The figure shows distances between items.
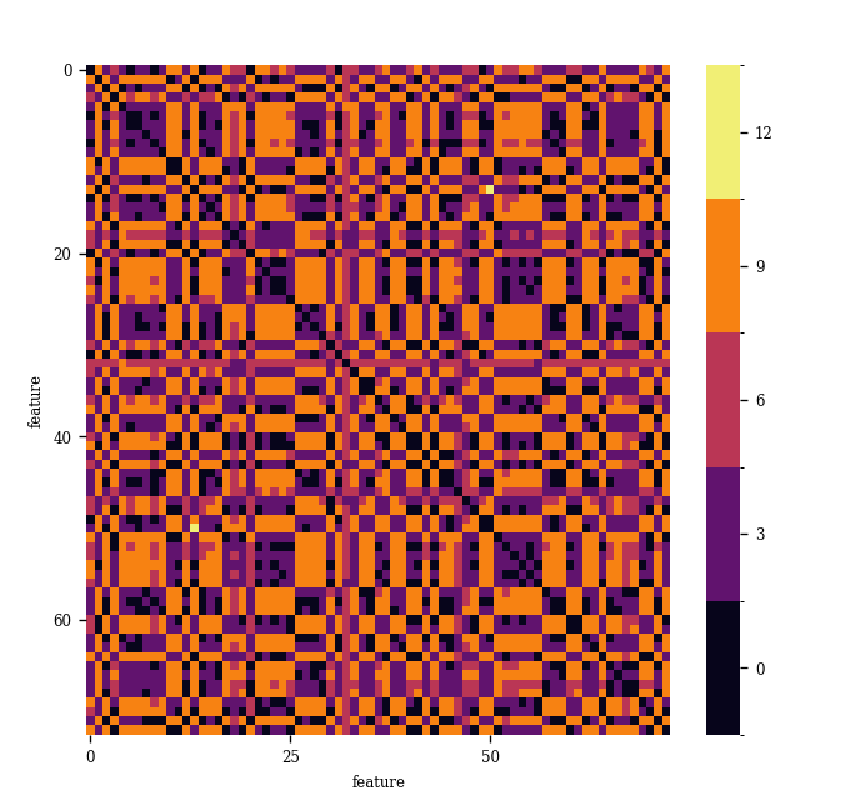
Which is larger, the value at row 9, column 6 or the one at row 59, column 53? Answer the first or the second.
the second
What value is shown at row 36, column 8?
6
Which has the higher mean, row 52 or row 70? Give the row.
70
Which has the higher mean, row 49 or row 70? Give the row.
49
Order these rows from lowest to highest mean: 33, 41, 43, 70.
41, 43, 70, 33
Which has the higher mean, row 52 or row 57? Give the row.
57
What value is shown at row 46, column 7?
3
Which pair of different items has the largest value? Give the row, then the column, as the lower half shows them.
50, 13
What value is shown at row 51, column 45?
9
